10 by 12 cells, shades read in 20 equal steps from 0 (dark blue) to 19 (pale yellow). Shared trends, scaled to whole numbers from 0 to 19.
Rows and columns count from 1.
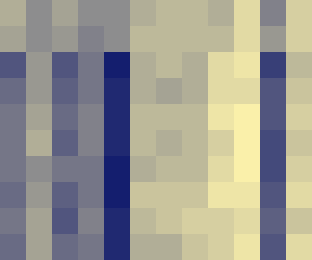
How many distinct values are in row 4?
10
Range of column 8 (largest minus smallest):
3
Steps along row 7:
up down same down up up same up up down up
